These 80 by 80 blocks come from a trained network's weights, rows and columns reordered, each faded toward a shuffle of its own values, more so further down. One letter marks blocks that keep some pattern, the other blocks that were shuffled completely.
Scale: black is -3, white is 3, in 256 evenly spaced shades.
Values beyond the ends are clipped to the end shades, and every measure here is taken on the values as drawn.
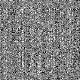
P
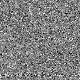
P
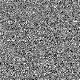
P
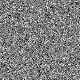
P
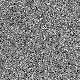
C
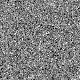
C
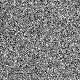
C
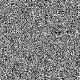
P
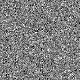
P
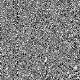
P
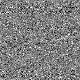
P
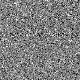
P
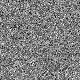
C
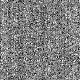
P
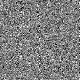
P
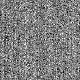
P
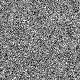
C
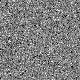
C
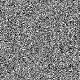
P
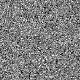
P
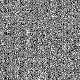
P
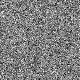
C
